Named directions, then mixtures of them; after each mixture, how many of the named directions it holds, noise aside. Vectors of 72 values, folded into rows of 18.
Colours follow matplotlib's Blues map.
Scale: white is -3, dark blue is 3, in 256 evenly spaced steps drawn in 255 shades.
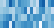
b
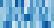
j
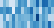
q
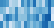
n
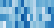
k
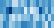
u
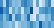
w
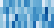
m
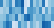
one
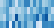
three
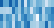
three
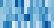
one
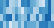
two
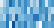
two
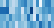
two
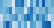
two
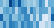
three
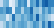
one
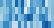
one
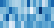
three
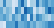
two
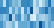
one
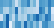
three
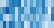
two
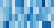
three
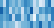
one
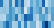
one
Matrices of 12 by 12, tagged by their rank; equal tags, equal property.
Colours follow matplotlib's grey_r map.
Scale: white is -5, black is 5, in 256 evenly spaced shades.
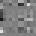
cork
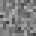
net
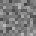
net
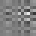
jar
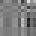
jar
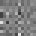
cork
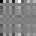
jar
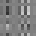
jar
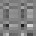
jar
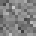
net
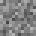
net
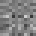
cork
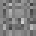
cork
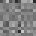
cork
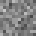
net
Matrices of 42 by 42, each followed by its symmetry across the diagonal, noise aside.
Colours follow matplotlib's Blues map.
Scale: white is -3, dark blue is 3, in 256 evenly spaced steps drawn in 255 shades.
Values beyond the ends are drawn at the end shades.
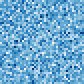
symmetric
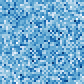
symmetric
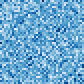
symmetric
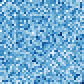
symmetric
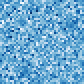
symmetric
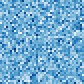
antisymmetric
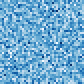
antisymmetric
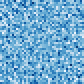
antisymmetric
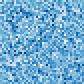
symmetric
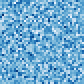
antisymmetric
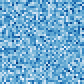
antisymmetric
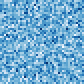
antisymmetric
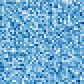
antisymmetric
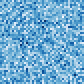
symmetric
